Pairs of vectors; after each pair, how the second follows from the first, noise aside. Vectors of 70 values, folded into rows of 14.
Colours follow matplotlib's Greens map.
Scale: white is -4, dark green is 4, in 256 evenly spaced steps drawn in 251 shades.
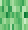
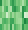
negated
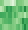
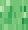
partly zeroed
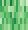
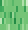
partly zeroed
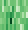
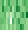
negated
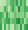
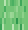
partly zeroed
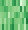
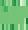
partly zeroed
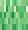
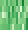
shuffled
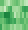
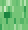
partly zeroed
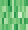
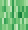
negated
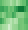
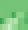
partly zeroed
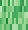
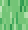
partly zeroed
